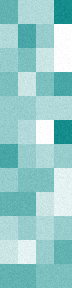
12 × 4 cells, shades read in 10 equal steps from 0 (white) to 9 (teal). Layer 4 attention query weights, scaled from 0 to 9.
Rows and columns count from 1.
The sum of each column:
54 50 39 49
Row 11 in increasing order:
1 2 4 6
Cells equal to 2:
4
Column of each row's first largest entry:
4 2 2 4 1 4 1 2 1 2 4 1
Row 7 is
7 4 3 4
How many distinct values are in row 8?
3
